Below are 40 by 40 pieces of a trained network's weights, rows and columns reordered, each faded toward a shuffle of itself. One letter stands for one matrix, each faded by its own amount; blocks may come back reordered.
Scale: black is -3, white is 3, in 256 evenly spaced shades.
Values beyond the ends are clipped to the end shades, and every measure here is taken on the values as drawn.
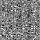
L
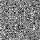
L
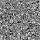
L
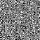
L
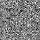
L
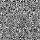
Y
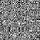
Y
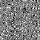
L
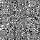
L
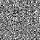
Y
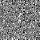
L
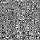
L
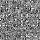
L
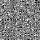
L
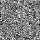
L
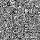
Y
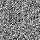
Y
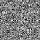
Y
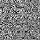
Y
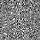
L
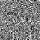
Y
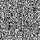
L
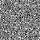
L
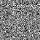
Y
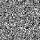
L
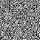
Y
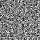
Y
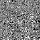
L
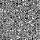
Y
